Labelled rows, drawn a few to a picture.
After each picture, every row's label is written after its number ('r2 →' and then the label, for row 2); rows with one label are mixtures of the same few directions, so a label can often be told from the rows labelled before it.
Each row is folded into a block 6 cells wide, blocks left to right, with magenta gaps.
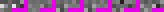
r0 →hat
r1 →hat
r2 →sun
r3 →sun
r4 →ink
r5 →hat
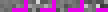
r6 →hat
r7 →ink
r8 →sun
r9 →hat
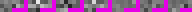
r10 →hat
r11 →ink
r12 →ink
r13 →ink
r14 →sun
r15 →ink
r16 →hat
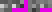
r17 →hat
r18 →ink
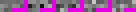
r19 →hat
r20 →hat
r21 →hat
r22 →ink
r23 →sun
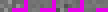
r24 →ink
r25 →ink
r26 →sun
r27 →ink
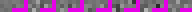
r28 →hat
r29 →ink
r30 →ink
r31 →hat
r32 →sun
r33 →hat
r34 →ink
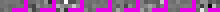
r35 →sun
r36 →sun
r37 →ink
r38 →sun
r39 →ink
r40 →sun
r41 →ink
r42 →ink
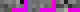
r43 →sun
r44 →ink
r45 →ink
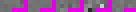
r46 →sun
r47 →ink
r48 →ink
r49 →hat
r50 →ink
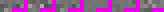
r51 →hat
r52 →hat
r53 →hat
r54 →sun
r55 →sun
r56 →ink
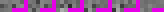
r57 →hat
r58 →ink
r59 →ink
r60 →sun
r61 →sun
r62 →sun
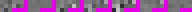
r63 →ink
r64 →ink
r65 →hat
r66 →sun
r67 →sun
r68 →sun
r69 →hat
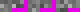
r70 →hat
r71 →ink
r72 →ink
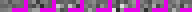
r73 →ink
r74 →ink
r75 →hat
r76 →ink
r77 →sun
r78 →ink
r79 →ink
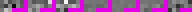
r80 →ink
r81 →sun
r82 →ink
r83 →hat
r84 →ink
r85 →hat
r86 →sun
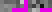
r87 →sun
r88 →ink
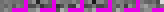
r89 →ink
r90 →ink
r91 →hat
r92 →ink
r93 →ink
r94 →sun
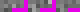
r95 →ink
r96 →sun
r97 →sun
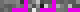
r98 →sun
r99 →ink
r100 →hat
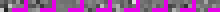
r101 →sun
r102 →ink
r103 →sun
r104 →hat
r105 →sun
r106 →ink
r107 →hat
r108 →ink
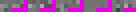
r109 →hat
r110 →hat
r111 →sun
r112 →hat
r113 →ink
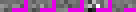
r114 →hat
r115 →ink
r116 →ink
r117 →ink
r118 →hat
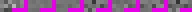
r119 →ink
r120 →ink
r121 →hat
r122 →ink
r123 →hat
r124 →hat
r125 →ink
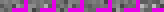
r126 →hat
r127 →hat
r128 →ink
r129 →sun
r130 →sun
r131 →hat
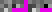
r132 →ink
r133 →hat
